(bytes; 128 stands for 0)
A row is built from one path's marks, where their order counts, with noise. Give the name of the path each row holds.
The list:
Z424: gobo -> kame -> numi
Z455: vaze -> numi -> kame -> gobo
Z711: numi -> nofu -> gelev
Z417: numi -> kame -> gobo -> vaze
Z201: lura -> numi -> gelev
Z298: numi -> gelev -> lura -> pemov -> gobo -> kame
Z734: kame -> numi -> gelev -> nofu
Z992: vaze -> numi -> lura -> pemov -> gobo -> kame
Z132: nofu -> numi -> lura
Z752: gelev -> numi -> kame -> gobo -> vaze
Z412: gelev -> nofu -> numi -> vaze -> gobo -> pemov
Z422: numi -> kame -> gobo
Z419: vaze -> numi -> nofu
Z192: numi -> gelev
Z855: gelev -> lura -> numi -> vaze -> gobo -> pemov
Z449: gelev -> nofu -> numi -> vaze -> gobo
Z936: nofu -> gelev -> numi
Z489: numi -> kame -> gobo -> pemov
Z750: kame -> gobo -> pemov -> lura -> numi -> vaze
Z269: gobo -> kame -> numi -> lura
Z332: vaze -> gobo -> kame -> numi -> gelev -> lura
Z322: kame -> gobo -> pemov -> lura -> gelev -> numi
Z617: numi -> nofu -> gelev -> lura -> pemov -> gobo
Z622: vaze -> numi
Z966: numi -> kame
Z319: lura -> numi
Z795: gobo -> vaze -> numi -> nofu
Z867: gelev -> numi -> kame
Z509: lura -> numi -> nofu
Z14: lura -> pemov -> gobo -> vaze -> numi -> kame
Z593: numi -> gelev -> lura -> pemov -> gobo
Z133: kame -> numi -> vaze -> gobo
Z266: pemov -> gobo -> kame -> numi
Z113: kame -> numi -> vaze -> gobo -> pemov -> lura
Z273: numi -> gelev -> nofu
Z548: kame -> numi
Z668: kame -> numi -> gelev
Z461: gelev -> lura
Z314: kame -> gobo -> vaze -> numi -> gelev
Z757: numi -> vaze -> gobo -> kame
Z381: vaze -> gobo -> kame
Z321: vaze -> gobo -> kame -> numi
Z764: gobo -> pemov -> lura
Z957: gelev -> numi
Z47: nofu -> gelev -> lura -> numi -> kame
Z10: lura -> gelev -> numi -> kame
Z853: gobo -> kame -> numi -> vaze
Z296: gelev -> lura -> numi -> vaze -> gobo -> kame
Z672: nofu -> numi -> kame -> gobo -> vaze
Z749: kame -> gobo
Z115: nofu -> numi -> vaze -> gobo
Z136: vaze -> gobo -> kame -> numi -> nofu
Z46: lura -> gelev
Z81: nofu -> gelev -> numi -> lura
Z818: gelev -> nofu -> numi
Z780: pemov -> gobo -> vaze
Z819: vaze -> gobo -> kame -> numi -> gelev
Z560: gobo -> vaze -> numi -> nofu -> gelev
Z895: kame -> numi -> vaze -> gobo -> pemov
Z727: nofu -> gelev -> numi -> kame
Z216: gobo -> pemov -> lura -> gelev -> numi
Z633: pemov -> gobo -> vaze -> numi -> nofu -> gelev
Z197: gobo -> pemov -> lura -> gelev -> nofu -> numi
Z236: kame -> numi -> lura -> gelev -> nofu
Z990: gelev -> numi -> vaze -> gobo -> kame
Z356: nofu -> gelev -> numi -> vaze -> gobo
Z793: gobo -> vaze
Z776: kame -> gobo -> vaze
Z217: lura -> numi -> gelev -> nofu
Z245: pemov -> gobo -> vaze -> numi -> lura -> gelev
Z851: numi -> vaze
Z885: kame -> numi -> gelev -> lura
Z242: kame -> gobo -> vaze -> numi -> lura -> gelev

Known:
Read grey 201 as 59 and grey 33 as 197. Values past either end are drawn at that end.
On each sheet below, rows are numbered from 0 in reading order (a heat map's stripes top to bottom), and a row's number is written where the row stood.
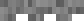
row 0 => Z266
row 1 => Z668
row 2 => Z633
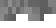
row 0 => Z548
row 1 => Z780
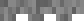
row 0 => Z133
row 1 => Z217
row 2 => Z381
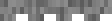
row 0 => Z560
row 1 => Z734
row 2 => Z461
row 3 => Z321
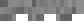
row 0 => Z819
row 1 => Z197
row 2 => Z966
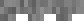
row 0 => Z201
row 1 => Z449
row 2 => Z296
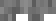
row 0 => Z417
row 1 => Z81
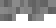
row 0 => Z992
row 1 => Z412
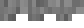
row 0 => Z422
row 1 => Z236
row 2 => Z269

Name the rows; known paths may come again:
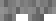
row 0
Z381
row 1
Z548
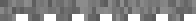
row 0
Z245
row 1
Z81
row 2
Z489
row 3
Z319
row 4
Z749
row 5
Z298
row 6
Z895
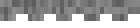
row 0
Z461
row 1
Z449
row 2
Z818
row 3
Z992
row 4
Z136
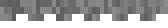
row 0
Z780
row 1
Z217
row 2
Z752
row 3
Z201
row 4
Z266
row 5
Z296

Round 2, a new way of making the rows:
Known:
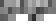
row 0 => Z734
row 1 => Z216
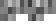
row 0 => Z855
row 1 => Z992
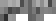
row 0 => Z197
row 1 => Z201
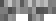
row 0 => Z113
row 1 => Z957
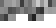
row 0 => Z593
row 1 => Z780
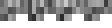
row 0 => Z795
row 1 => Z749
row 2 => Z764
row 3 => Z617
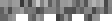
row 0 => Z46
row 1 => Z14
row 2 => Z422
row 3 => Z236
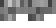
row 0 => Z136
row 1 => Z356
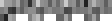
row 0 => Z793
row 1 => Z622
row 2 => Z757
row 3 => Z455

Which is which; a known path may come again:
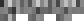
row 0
Z381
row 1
Z10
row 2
Z217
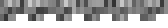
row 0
Z47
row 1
Z424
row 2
Z245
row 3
Z356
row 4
Z136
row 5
Z81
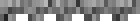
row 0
Z853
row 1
Z273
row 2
Z192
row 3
Z417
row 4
Z672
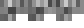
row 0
Z757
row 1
Z633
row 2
Z14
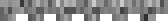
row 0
Z46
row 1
Z819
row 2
Z957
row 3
Z321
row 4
Z461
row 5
Z750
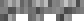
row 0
Z795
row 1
Z412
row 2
Z298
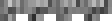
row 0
Z990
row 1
Z197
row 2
Z201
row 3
Z727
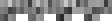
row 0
Z269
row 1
Z895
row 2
Z780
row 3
Z593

